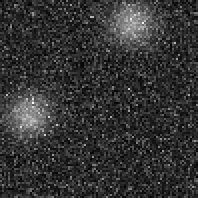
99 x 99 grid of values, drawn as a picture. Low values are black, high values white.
Neither half mirrors the other. Overall the values sit about 20% of the way up the scale. There is no seam. The values are skewed, with a long tail toward high values. There are two bumps.
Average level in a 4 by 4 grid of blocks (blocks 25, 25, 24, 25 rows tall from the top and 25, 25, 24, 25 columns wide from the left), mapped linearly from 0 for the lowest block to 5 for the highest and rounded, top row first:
0 0 5 1 | 1 0 0 0 | 5 1 0 0 | 0 0 0 0
